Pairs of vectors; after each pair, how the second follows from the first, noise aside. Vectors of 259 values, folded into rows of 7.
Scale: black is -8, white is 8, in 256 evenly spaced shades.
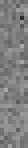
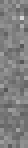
negated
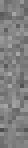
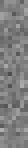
negated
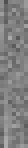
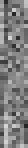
scaled up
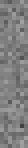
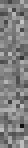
scaled up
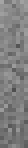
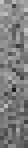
scaled up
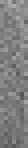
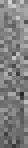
scaled up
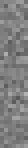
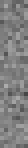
negated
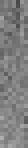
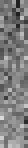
scaled up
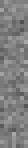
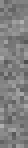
negated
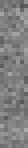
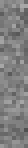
negated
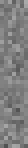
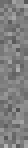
sign-scrambled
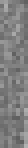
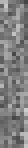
scaled up
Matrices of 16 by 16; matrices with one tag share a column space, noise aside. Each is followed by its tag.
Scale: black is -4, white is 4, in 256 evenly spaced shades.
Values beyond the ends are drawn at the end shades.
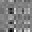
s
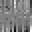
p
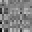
s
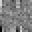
p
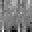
p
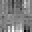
p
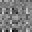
s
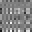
s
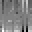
p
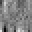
p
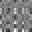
s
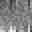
p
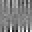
p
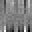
p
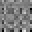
s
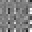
s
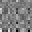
s
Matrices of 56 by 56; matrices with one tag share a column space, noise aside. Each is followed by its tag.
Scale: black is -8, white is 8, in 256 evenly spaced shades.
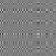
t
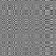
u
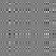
t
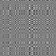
u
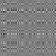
t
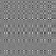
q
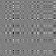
q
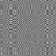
u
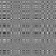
q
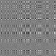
q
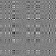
q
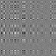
q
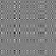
q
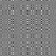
u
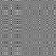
u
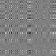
q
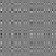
t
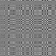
u
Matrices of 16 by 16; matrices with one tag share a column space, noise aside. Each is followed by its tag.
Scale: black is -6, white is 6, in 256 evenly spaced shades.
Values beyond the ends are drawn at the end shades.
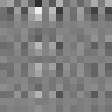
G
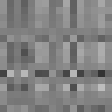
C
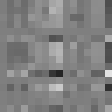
C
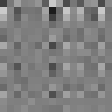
G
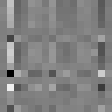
C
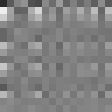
G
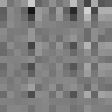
G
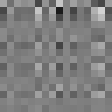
G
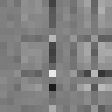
C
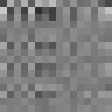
G
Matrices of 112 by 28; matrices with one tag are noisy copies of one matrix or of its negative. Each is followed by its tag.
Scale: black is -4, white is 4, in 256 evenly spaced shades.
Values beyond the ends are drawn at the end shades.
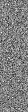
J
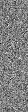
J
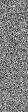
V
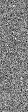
V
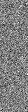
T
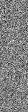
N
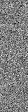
T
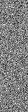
T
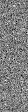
V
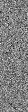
J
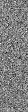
J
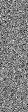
N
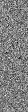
J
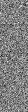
T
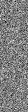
N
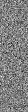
J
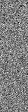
T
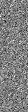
N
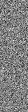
N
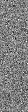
V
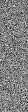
V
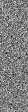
J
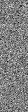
T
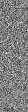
J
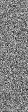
V
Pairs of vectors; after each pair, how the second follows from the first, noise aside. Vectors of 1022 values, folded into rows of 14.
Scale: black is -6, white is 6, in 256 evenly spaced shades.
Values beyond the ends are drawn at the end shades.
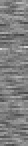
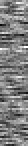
scaled up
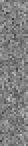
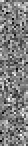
scaled up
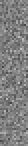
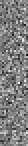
scaled up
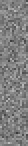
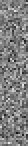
scaled up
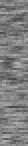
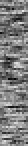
scaled up
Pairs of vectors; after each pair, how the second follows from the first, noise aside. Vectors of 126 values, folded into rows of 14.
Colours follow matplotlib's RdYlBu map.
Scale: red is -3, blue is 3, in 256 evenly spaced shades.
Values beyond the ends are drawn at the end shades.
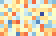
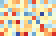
copied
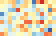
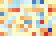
sign-scrambled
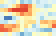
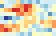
copied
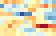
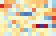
sign-scrambled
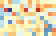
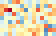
sign-scrambled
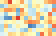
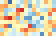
sign-scrambled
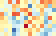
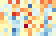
copied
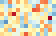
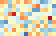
sign-scrambled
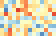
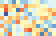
sign-scrambled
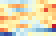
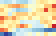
copied
